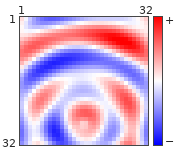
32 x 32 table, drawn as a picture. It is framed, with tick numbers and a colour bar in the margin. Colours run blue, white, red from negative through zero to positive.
The top right is the ninth with the highest average. The centre is the calmest part. Rings spread out from the bottom middle. On average the colour sits 50% of the way up the scale. Stripes running across repeat 2 times from top to bottom.
